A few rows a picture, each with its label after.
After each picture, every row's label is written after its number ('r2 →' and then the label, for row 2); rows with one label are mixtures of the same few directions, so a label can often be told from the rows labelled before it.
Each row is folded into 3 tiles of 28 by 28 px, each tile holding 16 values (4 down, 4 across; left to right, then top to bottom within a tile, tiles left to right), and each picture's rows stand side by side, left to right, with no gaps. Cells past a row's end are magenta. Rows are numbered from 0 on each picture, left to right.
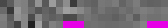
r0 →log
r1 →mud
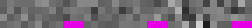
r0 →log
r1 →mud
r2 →log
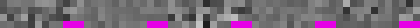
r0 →log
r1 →log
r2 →log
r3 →log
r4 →mud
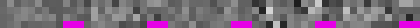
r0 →mud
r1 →mud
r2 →log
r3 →log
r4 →mud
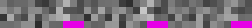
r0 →log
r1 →log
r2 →log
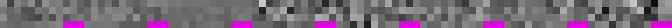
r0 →mud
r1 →mud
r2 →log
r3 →mud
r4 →log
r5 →log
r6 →log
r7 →log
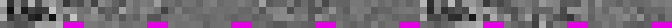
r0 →mud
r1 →mud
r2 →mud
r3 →mud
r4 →log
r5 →mud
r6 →log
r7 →mud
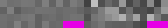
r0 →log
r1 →mud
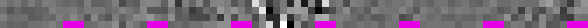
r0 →mud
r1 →log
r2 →mud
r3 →log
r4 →mud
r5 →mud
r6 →log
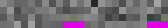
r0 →log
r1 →mud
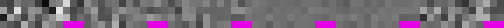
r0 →log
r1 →log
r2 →log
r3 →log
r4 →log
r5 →log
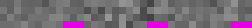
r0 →log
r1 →log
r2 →log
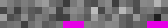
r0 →log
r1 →mud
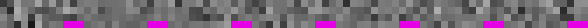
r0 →log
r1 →log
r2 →mud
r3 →log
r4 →mud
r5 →log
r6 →log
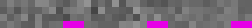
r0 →log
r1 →mud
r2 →log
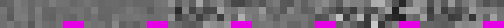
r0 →log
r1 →log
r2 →mud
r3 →mud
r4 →log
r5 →mud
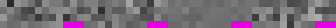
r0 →mud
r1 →log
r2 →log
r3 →log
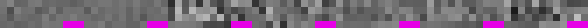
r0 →mud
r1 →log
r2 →mud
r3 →log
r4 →mud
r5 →mud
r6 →mud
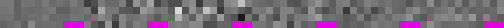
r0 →log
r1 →log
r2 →mud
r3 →log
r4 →mud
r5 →mud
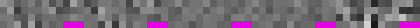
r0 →log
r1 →log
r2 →mud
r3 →log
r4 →log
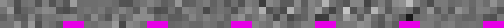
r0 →log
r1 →log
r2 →mud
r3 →mud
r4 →mud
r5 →mud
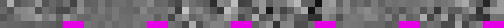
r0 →mud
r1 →log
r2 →log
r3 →log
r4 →mud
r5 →log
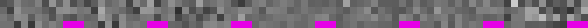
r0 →log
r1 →log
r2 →mud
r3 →mud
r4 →mud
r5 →log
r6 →mud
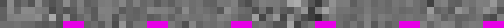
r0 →mud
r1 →log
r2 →log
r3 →log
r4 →log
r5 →mud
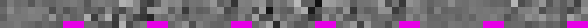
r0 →mud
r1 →log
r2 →log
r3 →log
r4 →log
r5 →mud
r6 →mud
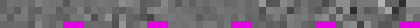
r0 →log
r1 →log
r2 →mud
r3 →mud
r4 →log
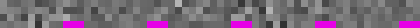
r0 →log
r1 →mud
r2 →mud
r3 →log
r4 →log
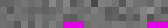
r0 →log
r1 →mud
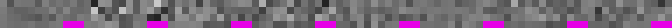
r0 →mud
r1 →mud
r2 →mud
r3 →mud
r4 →log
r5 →log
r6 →mud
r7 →mud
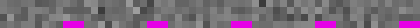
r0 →log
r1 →log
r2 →log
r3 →mud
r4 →log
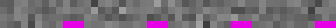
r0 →log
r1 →mud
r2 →log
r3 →log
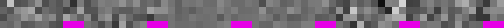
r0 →mud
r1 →log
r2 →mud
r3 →mud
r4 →log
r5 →log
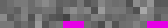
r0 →log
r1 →log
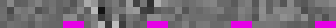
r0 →mud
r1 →log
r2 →log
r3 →mud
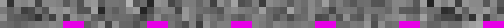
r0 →mud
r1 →log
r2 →log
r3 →mud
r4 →log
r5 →mud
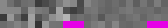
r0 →log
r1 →log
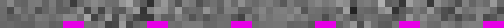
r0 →mud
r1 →log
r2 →mud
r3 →mud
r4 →log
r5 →mud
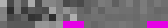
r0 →mud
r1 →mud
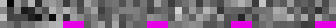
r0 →mud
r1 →log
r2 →mud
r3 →mud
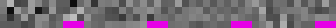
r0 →mud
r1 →mud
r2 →mud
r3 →log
